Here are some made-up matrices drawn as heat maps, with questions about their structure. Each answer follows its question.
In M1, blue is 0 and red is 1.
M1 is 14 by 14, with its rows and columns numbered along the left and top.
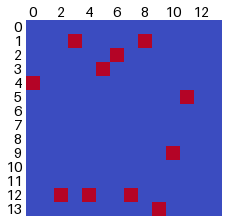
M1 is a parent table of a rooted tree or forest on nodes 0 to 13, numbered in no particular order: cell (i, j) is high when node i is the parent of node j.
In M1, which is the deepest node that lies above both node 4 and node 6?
12
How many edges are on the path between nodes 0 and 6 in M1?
4
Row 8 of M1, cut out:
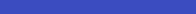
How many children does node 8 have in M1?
0
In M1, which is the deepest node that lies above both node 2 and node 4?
12
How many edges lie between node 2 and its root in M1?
1
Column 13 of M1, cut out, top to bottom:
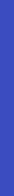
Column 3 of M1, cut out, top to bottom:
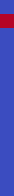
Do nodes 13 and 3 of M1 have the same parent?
no
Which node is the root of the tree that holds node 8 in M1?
1
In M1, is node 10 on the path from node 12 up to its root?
no
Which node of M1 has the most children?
12
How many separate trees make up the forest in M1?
3
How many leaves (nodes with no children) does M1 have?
6
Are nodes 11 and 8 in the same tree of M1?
yes
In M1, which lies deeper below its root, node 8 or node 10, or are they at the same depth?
node 10
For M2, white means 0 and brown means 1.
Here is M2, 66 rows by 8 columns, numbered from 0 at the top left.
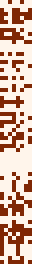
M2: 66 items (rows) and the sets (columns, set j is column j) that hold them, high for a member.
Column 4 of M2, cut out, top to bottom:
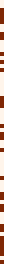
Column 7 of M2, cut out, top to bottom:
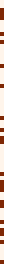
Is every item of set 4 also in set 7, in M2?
no
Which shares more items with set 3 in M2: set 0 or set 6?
set 0
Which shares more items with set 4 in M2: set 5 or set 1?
set 5
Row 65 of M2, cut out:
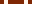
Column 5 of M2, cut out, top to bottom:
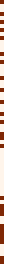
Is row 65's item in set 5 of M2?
yes
